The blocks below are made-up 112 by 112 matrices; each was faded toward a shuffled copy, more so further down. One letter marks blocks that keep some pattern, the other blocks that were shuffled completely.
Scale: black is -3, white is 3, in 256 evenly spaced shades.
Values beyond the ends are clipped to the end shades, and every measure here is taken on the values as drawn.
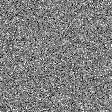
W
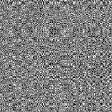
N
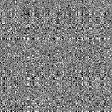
N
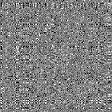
N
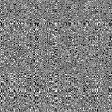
N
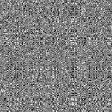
N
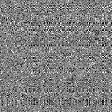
N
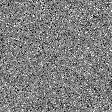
W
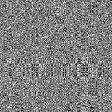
N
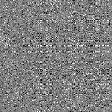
N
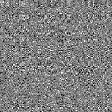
N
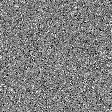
W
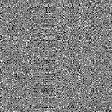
N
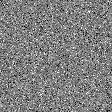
W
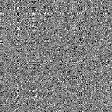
N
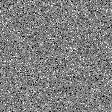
W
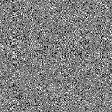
N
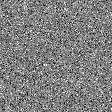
W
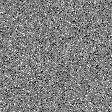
W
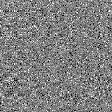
N
